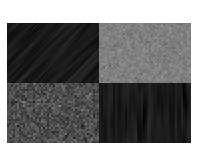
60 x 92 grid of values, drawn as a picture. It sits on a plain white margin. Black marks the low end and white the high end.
It is made of 2 by 2 panels. Panel 1,1: very low, slanting up to the right, faint in contrast. Panel 1,2: middling, fine-grained, faint in contrast. Panel 2,1: low, fine-grained. Panel 2,2: very low, streaked downward, faint in contrast.
